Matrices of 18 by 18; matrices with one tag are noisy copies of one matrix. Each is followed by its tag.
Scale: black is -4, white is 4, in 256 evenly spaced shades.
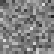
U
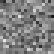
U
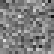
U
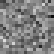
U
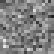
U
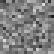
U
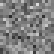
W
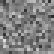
U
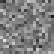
U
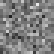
W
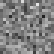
W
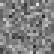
W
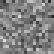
U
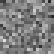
U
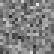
W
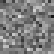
U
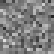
U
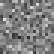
W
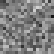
U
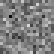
W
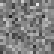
W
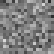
U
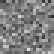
U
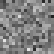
U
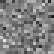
U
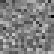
U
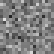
W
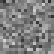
U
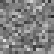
U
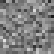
U
